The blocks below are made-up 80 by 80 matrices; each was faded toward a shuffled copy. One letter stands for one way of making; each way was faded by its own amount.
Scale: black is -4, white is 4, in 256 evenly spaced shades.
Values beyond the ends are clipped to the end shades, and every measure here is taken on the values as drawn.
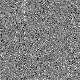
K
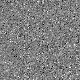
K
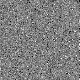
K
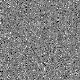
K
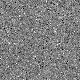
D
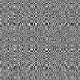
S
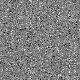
K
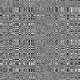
S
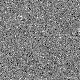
D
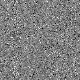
K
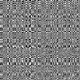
S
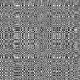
S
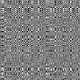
S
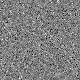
D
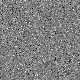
D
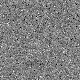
D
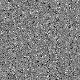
K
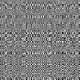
S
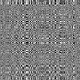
S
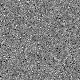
D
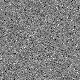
D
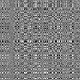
S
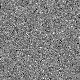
D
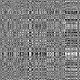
S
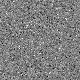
D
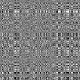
S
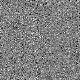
K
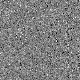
K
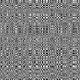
S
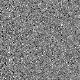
K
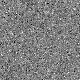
D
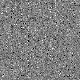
K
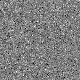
D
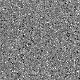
K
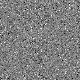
K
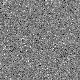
D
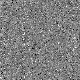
K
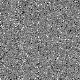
K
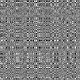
S
